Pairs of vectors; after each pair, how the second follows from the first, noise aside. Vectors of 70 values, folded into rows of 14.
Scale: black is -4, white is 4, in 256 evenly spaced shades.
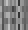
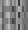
copied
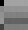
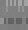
partly zeroed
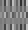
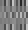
copied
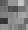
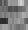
copied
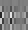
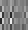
negated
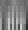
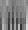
negated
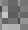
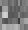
copied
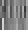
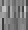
negated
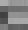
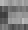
copied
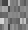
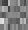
copied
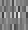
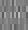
shrunk
